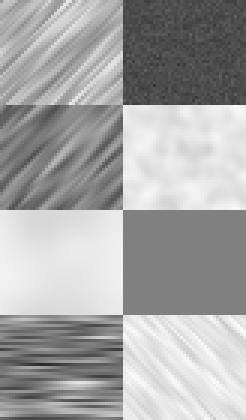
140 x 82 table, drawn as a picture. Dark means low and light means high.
It is made of 4 by 2 panels. Panel 1,1: high, slanting up to the right. Panel 1,2: low, fine-grained, faint in contrast. Panel 2,1: middling, slanting up to the right. Panel 2,2: very high, blotchy, faint in contrast. Panel 3,1: very high, smooth, faint in contrast. Panel 3,2: middling, flat. Panel 4,1: middling, streaked across, strong in contrast. Panel 4,2: very high, slanting down to the right, faint in contrast.
